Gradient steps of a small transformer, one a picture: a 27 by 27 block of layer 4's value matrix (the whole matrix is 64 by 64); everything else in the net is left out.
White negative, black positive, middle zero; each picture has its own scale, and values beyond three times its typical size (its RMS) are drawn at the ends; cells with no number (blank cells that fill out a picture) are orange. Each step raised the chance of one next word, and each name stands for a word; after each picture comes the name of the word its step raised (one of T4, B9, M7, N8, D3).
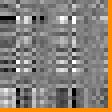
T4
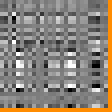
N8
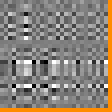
N8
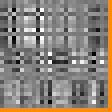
T4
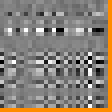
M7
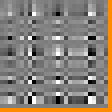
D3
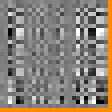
T4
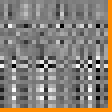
M7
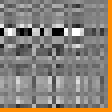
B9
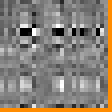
B9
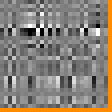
B9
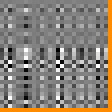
M7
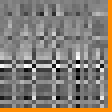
M7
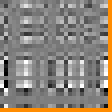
N8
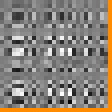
D3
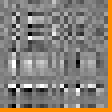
N8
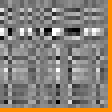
T4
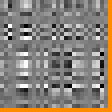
N8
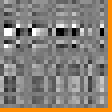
B9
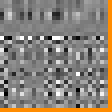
D3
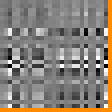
M7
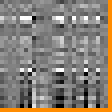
T4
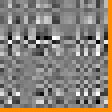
D3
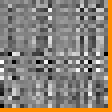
T4
